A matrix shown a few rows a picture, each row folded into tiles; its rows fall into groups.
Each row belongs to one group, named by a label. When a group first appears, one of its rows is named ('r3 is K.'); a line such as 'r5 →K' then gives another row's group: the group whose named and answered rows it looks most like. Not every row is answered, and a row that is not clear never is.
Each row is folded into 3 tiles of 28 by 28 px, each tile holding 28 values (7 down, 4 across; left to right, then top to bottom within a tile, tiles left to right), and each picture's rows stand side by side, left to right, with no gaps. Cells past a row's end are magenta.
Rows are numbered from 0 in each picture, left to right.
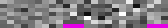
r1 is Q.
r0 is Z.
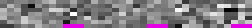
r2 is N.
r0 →Z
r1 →Q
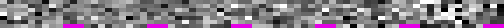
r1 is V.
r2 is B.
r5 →Z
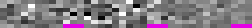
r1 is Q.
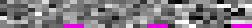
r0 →Q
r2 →B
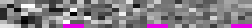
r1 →Q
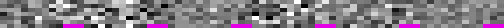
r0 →B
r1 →V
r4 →N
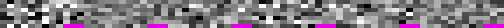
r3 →B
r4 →Z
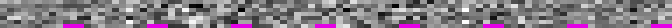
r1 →V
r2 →Z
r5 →V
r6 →B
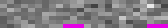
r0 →N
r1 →B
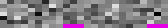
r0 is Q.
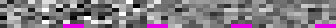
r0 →V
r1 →Q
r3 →N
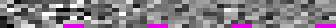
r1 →Q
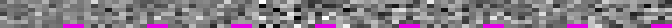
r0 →Q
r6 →Q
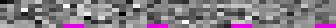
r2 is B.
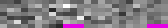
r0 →B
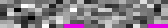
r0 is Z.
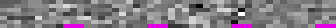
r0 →B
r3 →N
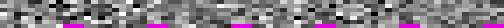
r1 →Q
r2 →B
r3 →V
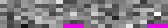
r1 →Z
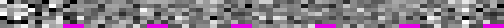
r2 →V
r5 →V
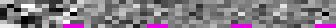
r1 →N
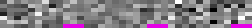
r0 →Q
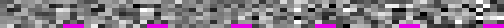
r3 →V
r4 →N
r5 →B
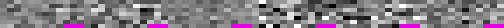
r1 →N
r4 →B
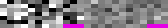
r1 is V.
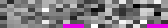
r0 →V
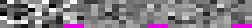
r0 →Q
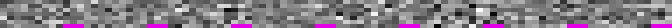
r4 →Q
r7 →B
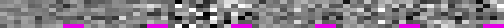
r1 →B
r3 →V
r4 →V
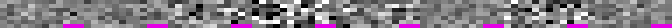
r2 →Z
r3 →Q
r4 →N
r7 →Q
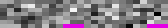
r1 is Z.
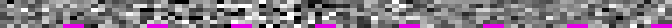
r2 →B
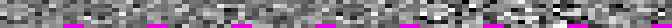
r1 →Q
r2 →N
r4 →Q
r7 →Z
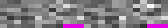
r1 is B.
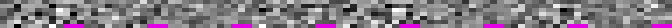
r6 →N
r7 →B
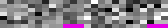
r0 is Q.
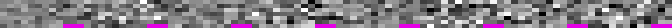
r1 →B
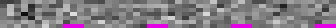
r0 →Z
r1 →B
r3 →Z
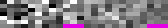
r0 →Q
